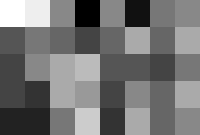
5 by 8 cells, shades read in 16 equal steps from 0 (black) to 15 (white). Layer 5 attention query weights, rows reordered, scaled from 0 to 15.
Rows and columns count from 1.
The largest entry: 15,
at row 1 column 1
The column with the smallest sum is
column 5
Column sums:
30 34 41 36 26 34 29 43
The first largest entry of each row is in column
1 6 4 3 4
